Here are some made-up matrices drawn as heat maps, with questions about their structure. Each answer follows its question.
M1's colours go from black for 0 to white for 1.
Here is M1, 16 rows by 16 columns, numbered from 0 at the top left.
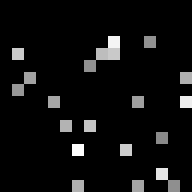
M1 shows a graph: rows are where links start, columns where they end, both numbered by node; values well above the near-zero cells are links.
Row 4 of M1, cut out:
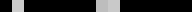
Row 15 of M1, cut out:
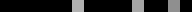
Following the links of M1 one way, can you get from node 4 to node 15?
yes
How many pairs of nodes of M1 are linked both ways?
2
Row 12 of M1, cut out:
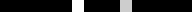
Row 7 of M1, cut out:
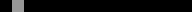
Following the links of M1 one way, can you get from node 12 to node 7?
yes
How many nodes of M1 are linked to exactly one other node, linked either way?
1
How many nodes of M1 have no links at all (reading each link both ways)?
1
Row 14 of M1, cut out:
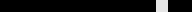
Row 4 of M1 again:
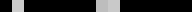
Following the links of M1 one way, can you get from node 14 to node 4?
no
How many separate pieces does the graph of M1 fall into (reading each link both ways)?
2
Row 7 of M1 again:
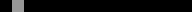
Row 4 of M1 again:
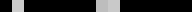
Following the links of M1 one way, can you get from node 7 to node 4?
no
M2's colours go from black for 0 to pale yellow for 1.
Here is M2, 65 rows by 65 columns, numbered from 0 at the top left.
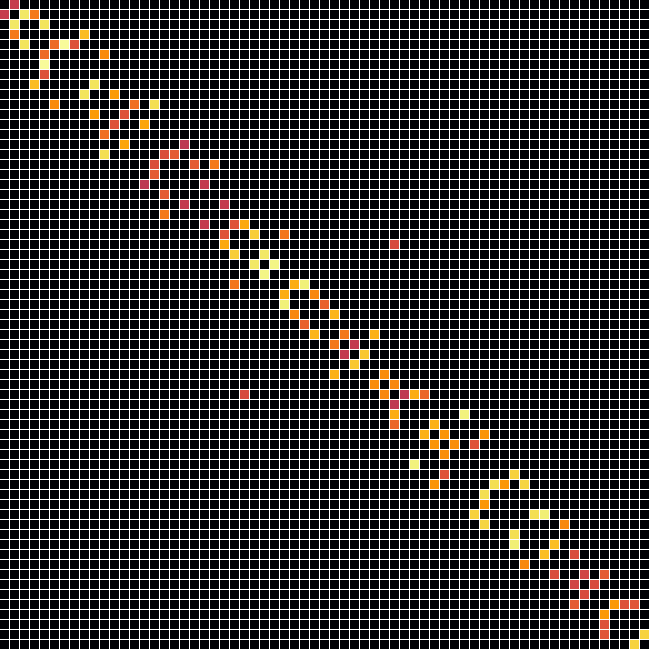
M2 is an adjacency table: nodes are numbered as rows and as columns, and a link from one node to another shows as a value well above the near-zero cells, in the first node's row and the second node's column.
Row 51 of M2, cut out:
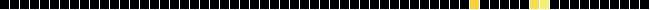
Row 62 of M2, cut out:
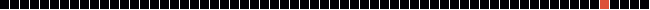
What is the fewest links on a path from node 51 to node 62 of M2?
5
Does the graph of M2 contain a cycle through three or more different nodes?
yes
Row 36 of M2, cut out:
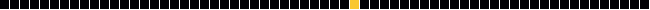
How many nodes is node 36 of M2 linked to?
1
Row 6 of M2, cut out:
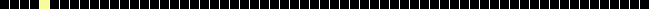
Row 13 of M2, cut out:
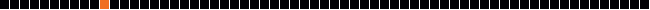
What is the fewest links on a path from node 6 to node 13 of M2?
4
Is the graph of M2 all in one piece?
yes
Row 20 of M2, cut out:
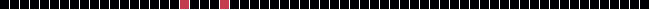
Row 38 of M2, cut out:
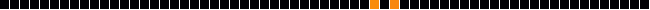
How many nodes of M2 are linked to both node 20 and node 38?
0
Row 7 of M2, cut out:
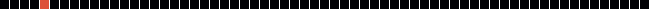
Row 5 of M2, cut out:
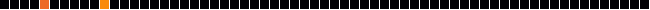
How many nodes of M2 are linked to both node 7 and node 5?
1
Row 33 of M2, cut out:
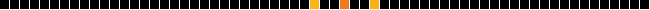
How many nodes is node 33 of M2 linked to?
3
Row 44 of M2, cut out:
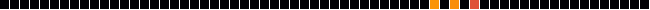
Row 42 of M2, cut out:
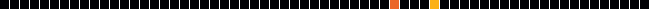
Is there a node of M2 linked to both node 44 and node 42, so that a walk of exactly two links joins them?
yes
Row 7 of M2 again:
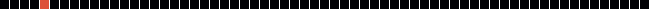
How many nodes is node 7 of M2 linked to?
1
